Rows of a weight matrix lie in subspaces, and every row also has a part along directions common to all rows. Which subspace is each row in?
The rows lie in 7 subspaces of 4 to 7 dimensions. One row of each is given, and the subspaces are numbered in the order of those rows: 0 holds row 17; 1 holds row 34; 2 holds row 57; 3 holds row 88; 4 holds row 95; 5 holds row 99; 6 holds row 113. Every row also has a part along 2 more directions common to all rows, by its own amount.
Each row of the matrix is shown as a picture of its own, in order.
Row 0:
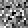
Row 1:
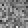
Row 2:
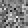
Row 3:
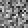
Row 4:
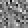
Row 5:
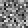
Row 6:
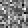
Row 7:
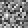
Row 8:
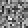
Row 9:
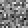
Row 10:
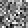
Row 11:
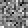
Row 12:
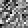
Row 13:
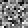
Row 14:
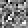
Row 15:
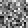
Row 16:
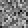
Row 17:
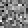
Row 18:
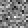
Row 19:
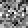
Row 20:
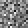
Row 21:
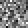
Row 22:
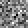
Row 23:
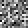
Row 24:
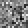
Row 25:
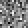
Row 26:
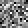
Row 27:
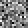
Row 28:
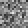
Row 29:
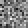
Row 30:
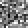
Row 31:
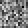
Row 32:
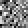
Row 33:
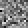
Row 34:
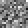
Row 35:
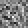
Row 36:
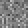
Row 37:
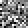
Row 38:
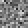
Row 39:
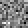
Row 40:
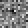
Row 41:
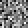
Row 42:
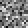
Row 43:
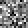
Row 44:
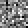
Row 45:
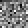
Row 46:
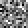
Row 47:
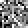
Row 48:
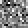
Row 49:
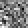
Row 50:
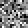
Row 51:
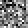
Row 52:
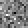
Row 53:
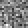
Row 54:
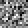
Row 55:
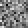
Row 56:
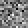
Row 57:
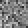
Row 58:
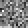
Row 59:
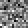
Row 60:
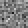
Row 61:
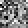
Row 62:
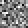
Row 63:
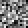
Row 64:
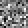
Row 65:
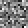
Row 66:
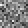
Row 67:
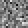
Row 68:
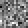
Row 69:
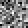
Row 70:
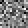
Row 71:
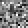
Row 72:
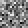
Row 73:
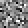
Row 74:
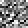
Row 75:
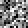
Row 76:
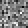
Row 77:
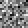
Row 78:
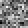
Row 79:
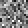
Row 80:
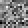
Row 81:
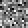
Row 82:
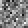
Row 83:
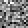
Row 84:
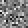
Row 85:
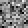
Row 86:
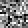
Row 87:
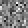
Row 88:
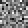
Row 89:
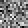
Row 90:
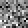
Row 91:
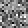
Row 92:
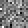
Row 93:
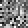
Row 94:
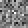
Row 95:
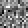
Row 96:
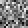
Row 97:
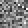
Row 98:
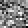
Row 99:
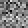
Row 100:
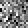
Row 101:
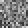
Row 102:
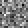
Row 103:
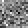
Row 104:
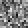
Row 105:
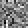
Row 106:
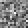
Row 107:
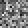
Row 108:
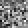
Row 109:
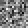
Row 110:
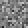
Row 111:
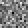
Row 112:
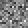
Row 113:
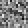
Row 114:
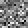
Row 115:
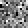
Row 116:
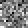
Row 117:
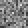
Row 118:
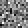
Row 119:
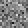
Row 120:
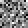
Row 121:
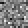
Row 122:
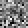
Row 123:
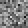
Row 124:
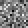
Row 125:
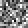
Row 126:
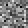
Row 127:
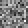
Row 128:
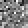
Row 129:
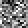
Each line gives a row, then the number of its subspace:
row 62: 5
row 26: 1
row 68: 2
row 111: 3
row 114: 5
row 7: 3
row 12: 6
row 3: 4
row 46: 3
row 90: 2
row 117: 4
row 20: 3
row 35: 2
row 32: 6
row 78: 5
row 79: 0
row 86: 1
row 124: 6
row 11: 4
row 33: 4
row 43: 6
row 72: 1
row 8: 4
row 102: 5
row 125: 6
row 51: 2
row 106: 3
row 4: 6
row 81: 3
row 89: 5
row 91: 0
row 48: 2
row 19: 4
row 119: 0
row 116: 4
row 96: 5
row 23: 1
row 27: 0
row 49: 2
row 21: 5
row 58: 2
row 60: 6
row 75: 3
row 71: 3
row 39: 1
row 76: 2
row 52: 2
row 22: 4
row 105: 2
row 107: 1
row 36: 6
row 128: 4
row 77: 3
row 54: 1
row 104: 3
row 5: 6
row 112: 1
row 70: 1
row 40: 3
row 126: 6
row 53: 2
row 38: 5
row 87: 6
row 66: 0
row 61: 2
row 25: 3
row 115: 3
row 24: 5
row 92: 0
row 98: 1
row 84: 5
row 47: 2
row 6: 1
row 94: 4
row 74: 1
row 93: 2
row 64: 0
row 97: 1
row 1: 5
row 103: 1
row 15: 0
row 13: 4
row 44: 1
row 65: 3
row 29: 2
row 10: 0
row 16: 4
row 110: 4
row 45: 3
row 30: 1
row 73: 6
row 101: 5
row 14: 4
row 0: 2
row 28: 3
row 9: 5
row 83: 4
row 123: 6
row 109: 1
